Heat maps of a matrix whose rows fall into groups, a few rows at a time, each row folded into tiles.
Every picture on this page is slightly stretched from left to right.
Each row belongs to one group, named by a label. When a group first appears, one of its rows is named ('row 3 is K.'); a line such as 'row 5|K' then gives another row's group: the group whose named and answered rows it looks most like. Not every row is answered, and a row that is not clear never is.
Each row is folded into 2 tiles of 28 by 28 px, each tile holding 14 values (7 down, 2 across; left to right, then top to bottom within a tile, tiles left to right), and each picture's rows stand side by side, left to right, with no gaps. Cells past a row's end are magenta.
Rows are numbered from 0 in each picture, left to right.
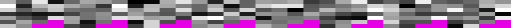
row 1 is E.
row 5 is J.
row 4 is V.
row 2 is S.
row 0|J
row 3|E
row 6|J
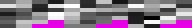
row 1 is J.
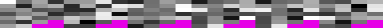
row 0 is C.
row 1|E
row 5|E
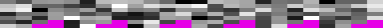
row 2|V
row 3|V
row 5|S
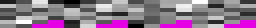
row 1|S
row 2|S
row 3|C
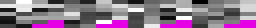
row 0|V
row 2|S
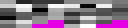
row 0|V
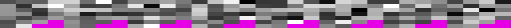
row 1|J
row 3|J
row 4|J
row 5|V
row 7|V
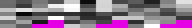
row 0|J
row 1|J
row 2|S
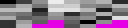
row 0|S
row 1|C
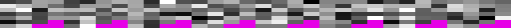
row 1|S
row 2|J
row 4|V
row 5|J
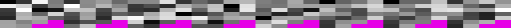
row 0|V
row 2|E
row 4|V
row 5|S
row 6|S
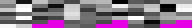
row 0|C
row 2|E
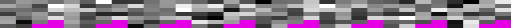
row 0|E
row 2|E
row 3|V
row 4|S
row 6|E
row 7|S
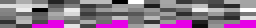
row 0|V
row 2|C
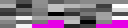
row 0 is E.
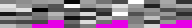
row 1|V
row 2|C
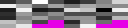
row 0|V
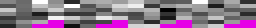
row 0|J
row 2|C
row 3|C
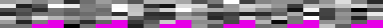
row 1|E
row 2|J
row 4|E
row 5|V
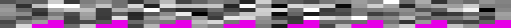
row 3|V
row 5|E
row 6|C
